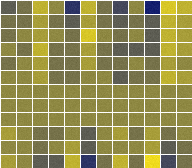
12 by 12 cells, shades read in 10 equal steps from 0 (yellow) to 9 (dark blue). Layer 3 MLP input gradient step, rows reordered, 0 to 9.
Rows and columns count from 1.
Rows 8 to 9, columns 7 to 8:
4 4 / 4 4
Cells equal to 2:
10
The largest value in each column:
6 5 6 6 8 8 5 7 6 9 7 5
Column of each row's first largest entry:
10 5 10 8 1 8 1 1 1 6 6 6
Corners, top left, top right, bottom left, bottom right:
6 2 3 5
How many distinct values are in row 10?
4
